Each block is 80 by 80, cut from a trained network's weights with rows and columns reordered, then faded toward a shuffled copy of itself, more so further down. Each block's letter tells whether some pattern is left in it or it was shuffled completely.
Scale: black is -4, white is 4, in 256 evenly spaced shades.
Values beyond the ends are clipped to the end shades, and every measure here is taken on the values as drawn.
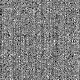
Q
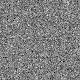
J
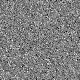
J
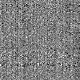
Q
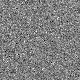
J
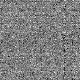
Q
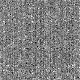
Q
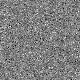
J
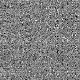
Q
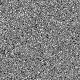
J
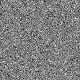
J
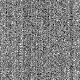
Q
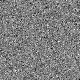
J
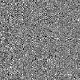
Q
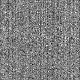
Q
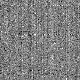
Q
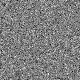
J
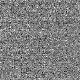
Q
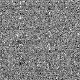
Q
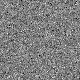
J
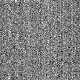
Q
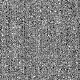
Q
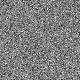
J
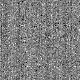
Q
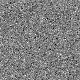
J
